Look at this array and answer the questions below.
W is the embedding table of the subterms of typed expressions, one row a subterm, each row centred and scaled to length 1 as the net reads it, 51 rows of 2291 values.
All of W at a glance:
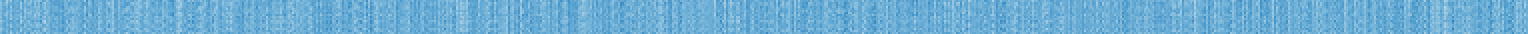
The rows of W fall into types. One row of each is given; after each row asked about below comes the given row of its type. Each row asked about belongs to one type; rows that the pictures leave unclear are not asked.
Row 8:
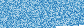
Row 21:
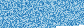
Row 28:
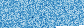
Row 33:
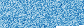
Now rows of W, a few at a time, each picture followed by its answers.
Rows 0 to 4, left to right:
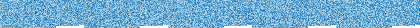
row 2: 8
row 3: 28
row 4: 8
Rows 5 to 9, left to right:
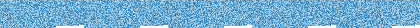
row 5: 8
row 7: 21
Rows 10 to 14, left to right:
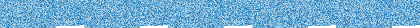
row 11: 8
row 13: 21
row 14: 28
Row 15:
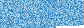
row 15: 28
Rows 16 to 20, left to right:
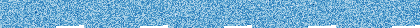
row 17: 33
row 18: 33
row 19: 21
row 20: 8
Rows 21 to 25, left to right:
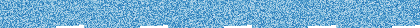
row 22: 8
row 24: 28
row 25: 33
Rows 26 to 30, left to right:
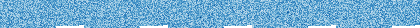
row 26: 28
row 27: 8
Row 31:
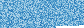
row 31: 28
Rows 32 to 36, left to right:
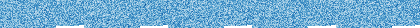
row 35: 8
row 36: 33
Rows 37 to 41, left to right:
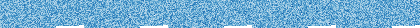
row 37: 33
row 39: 21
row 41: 28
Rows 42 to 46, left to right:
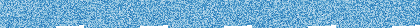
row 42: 33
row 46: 8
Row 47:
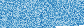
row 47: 8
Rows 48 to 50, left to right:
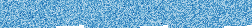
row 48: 28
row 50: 33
